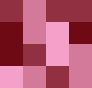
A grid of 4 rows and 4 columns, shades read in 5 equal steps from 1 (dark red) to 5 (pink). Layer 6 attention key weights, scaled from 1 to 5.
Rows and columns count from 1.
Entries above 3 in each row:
1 2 2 3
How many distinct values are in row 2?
3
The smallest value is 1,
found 3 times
